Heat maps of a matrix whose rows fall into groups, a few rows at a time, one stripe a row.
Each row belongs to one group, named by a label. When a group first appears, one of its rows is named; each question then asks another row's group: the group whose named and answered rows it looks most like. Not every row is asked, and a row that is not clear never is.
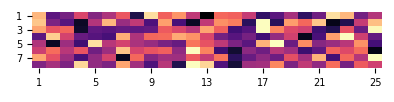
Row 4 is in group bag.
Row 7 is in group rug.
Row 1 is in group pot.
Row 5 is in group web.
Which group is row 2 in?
rug
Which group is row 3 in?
rug
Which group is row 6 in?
bag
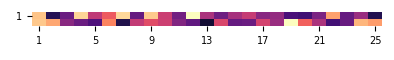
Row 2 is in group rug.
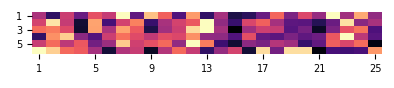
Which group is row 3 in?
bag
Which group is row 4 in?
bag
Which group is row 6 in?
rug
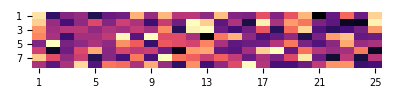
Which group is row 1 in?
rug
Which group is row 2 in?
rug
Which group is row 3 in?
rug
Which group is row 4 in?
pot
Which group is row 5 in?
bag
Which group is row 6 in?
web
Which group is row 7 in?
rug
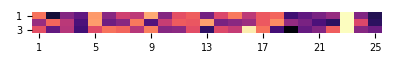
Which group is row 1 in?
pot
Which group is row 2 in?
bag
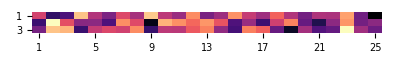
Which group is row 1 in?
pot
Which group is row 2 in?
bag
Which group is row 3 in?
bag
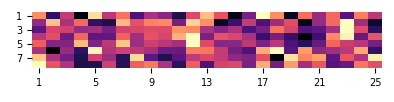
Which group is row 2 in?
bag
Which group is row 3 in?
bag
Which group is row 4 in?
pot
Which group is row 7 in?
rug
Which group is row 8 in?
rug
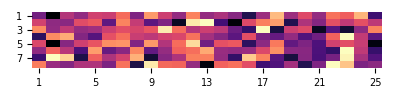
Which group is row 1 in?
web
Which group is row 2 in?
web
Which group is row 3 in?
rug
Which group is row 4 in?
bag
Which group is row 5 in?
pot
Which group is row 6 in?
bag
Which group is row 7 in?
bag
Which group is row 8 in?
pot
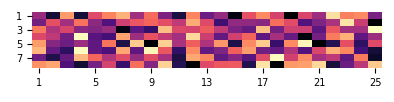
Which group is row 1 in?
web
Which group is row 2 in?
bag
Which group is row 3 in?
rug
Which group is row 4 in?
pot
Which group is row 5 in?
rug
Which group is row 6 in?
pot
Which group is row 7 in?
web
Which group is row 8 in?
rug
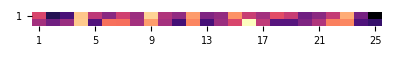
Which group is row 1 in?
pot
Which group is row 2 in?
pot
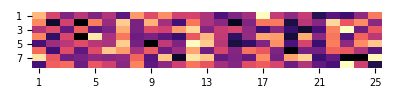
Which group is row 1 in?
rug
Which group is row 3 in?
pot
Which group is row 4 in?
web
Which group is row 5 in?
web
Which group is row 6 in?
pot
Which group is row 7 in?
rug
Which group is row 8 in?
bag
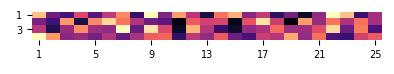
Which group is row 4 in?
rug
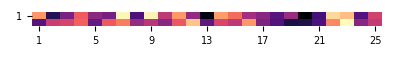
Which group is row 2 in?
pot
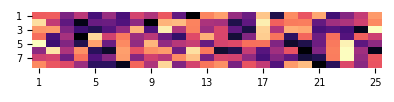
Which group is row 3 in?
rug
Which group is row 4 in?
web
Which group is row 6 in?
bag
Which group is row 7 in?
pot
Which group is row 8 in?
rug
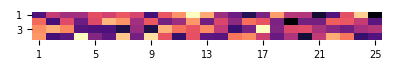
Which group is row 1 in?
bag
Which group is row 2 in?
pot
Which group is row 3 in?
rug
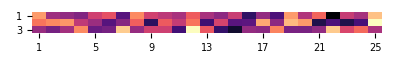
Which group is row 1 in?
rug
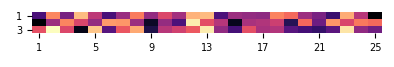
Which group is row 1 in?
bag
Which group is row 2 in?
web
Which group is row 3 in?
bag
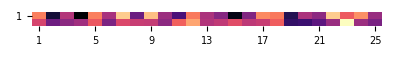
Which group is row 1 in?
web
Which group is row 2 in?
pot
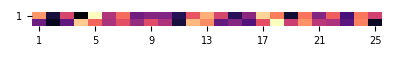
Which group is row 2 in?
web
